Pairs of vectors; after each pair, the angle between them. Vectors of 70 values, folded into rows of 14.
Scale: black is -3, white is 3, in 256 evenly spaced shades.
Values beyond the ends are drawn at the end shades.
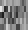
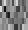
partly aligned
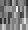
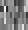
orthogonal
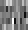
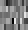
nearly opposite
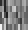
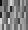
partly aligned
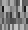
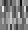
nearly opposite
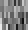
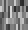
partly opposed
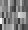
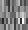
orthogonal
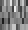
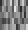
nearly parallel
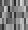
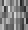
nearly opposite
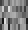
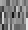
partly opposed
